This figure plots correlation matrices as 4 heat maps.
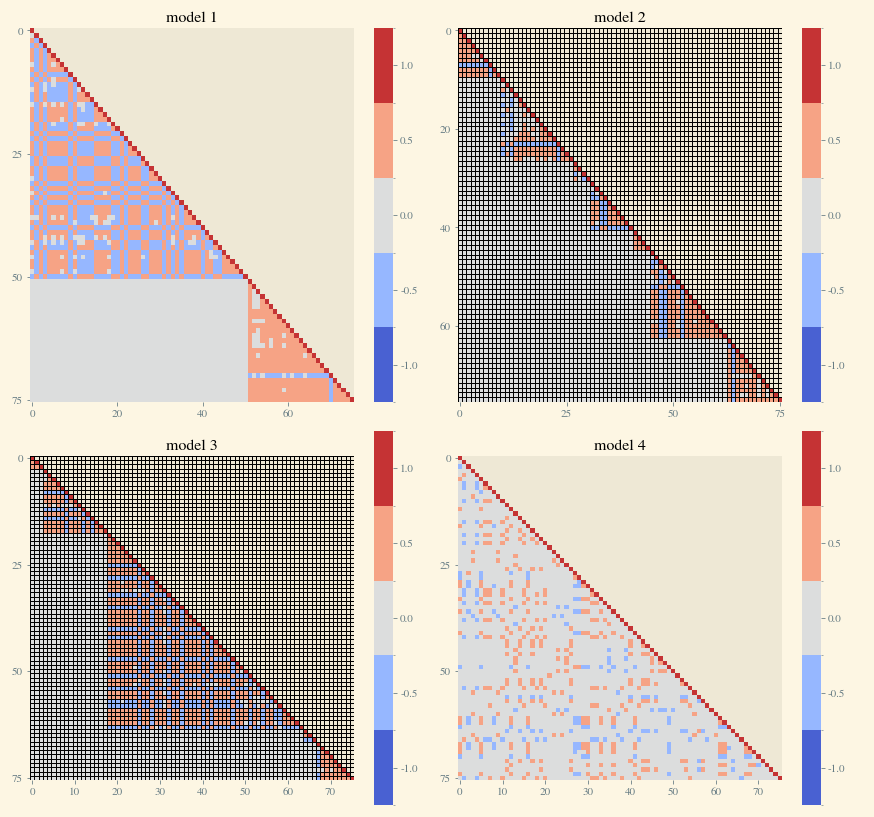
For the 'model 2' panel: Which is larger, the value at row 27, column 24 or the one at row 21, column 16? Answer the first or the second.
the second
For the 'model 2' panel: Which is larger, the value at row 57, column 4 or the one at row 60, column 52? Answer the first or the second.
the first
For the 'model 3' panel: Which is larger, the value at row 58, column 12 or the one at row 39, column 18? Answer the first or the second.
the second
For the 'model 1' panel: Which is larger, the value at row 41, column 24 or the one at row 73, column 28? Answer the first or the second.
the first
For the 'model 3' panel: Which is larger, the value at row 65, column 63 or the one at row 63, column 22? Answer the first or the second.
the first
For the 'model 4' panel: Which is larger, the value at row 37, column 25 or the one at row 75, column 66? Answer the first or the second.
the first
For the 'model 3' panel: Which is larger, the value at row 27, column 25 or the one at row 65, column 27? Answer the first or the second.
the second
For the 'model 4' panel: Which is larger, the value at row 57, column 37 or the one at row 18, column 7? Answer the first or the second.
the second
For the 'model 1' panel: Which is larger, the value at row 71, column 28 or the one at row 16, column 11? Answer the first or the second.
the first
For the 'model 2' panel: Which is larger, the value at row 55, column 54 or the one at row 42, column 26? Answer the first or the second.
the first
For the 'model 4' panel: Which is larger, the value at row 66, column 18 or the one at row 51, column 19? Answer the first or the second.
the second
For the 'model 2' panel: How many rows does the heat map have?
76
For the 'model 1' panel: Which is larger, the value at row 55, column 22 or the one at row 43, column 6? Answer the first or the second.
the first
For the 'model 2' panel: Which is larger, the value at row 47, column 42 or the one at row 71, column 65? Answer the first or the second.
the second
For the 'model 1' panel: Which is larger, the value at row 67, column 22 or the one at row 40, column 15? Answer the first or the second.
the first
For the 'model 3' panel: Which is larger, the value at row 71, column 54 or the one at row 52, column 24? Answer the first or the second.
the second
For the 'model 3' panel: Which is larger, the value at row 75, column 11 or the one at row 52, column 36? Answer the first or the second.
the second
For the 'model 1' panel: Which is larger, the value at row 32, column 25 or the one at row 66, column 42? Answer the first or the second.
the first
